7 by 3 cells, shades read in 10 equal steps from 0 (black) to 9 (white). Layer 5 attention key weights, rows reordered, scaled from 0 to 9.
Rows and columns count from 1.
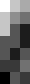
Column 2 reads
7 5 3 3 1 2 3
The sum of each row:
22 16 11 7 7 8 5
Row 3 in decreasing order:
7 3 1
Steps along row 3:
down down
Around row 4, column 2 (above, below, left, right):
3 1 3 1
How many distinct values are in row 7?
3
